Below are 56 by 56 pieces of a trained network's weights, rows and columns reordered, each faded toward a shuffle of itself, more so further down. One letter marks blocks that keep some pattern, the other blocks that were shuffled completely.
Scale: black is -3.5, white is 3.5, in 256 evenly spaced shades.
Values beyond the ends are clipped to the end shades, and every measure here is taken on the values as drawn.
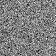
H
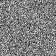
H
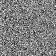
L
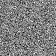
H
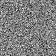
H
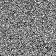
H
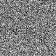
L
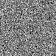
H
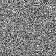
L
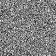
H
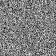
H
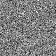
H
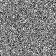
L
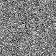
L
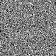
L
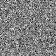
L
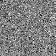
L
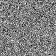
H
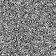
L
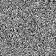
L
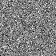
H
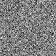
L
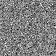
H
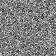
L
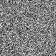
H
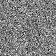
H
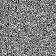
H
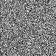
H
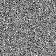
H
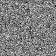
H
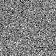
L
